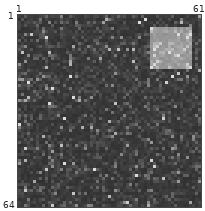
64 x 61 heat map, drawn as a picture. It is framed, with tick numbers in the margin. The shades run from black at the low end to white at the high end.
Stripes: none. Odd patch: higher, in the top right. Average level on the scale: 30%. Ninth with the highest average: top right. Histogram: skewed, a long tail of high values.
